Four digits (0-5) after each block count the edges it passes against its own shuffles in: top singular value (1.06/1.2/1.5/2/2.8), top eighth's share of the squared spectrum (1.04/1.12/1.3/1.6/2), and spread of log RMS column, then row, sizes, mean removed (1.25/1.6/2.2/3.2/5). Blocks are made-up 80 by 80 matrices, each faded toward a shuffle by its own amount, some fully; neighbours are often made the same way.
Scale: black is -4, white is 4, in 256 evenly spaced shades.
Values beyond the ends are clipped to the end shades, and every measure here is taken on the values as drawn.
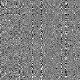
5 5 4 2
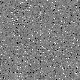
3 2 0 0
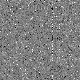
3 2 1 0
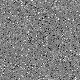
1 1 0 0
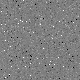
0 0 0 0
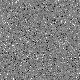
2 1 0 0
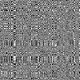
5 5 3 3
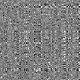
5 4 3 3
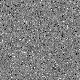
2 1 0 0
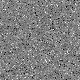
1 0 0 0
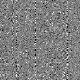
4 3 3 0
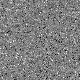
0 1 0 0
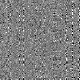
4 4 3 1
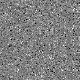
3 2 2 0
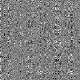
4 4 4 1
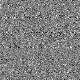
1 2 0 3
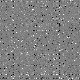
4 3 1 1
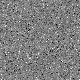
0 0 0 0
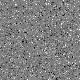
0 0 0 0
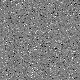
0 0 0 0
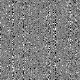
2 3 3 0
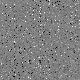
3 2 1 0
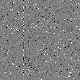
3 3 1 0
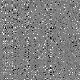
4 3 2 2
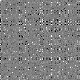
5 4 3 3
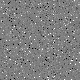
1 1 0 0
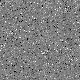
1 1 0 0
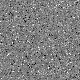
0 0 0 0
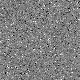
0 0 0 0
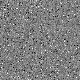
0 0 1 0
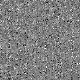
1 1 2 0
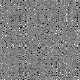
4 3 2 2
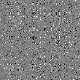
4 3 2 1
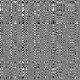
5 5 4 3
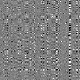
5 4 3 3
